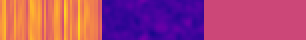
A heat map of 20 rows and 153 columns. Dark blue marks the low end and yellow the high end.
It is made of 1 by 3 panels. Panel 1,1: high, streaked downward. Panel 1,2: very low, blotchy, faint in contrast. Panel 1,3: middling, flat.
